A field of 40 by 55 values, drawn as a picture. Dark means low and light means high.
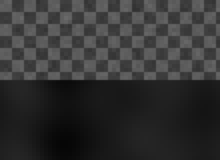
It is made of 2 by 1 panels. Panel 1,1: low, checkered. Panel 2,1: very low, smooth, faint in contrast.
